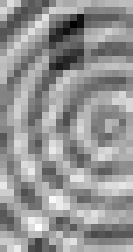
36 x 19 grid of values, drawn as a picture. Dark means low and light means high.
Average level on the scale: 60%. Ninth with the lowest average: top middle. Odd rows or columns: none. Rings: centred on the middle right. Odd patch: lower, in the top middle.
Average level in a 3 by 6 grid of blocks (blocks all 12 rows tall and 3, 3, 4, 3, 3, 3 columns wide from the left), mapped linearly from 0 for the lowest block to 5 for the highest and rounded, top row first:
3 3 0 0 3 3 / 4 3 5 3 4 5 / 4 4 4 5 4 4
